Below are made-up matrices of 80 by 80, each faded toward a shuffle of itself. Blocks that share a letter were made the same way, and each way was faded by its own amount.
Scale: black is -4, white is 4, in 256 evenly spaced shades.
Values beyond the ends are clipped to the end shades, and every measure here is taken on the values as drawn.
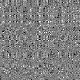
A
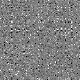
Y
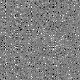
Y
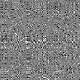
A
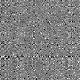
A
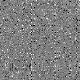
Y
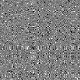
A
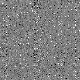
Y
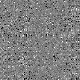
Y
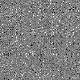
Y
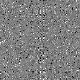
Y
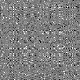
A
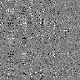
Y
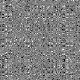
A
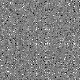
Y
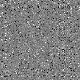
Y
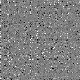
Y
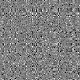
A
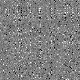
Y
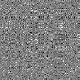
A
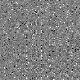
Y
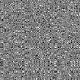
A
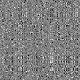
A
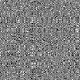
A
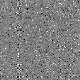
Y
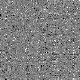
Y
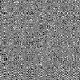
A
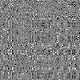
A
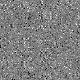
Y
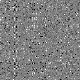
Y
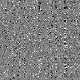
Y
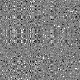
A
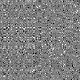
A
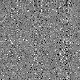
Y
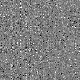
Y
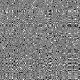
A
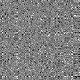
A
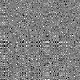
A
